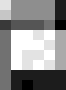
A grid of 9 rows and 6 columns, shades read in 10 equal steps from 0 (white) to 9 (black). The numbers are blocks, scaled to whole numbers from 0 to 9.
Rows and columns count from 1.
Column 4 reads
4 4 6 1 0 1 0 8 8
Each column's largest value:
7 8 9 8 8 9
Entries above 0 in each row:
6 6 6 3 3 4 4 6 6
